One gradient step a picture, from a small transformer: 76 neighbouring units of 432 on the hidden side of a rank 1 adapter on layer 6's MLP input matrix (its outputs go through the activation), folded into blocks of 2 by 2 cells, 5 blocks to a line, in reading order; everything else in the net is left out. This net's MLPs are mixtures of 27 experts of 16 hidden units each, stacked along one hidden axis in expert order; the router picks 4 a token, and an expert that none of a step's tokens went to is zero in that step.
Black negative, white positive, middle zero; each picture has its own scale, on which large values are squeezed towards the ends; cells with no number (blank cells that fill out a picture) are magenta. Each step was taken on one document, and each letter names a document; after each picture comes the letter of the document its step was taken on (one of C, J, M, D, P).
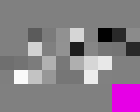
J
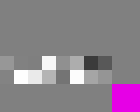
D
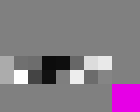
D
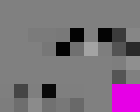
J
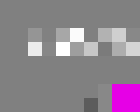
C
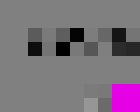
C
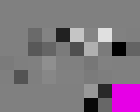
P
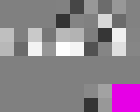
C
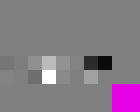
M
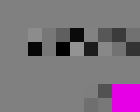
C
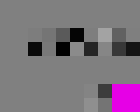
C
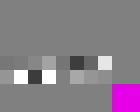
M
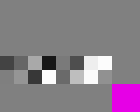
M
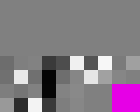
M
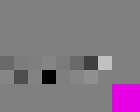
M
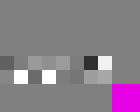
M
